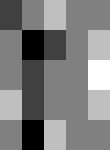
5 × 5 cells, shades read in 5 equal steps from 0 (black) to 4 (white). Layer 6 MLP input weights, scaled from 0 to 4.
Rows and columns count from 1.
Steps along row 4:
down up same up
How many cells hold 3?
5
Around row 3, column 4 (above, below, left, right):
2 2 2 4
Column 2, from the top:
2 0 1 1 0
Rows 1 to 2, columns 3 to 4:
3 2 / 1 2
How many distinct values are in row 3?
3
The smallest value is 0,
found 2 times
